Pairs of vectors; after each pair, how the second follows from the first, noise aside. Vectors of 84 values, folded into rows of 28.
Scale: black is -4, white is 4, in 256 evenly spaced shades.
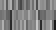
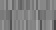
shrunk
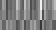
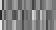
wrapped around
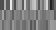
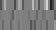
partly zeroed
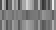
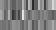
wrapped around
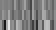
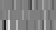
partly zeroed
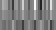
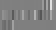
partly zeroed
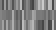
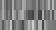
wrapped around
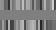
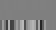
partly zeroed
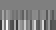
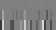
partly zeroed
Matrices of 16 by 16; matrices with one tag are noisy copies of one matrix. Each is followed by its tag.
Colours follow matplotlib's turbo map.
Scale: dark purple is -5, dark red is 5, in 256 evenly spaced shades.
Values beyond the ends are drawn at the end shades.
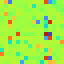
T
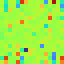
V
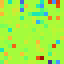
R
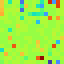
R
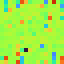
V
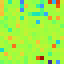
R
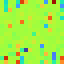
V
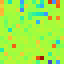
R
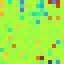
R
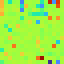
R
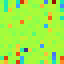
V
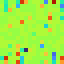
V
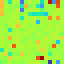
R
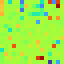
R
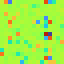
T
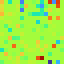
R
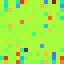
V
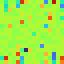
V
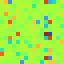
T
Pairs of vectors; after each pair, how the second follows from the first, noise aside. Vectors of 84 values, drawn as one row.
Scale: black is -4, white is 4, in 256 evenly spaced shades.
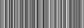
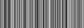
sign-scrambled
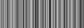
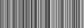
sign-scrambled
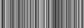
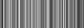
shuffled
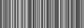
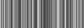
shuffled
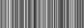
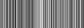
shuffled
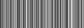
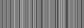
partly zeroed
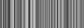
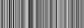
sign-scrambled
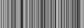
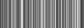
negated
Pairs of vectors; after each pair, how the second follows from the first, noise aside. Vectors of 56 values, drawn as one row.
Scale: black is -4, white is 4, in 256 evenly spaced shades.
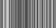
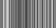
copied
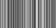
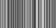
copied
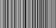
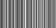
negated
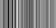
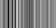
copied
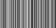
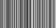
negated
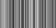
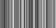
negated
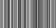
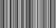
negated
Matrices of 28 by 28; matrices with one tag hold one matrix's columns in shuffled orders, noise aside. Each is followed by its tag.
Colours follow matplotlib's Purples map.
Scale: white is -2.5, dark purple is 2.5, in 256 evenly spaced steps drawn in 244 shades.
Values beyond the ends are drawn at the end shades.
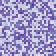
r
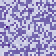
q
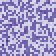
q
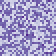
r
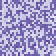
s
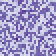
q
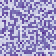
r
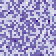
s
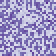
s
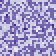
q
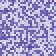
r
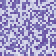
s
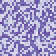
q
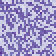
q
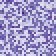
r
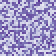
r
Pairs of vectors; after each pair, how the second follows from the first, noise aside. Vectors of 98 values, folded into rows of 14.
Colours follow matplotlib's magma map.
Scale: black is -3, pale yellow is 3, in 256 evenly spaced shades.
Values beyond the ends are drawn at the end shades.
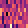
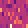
partly zeroed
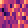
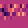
partly zeroed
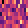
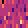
partly zeroed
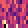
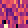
sign-scrambled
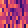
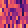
copied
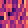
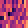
copied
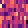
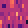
partly zeroed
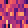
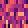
copied
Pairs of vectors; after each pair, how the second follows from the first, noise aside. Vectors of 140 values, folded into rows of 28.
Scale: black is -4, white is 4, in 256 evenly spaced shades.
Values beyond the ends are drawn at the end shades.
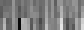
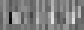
wrapped around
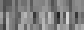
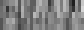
wrapped around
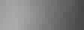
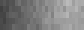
reversed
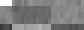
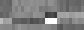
wrapped around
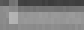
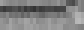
wrapped around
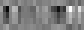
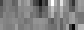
wrapped around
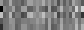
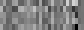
wrapped around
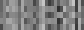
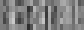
wrapped around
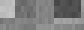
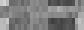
wrapped around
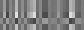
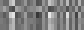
reversed
